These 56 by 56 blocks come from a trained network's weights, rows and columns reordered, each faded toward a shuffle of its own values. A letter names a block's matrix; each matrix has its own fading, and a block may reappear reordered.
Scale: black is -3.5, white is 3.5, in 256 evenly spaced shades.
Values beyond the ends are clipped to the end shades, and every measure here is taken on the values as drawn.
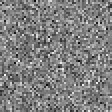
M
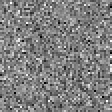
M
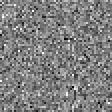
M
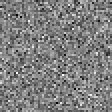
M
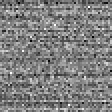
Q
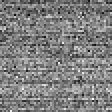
Q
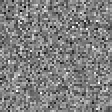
M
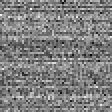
Q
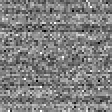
Q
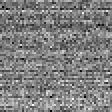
Q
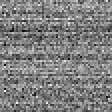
Q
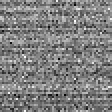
Q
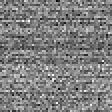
Q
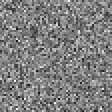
M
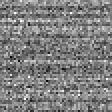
Q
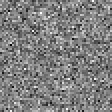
M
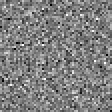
M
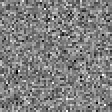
M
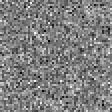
M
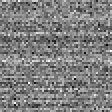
Q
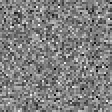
M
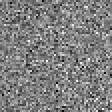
M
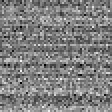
Q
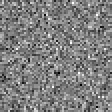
M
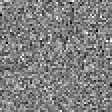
M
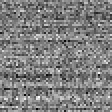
Q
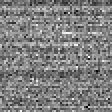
Q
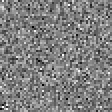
M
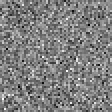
M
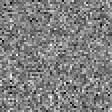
M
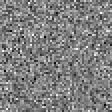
M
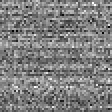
Q
